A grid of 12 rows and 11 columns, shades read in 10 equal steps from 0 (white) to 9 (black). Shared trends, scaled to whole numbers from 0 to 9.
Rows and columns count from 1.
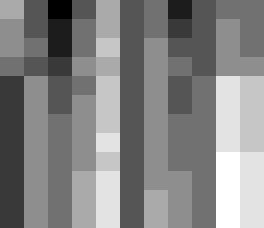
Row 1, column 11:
5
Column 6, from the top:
6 6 6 6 6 6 6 6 6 6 6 6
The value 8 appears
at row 1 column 8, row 2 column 3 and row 3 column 3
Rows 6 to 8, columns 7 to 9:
4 6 5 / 4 5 5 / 4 5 5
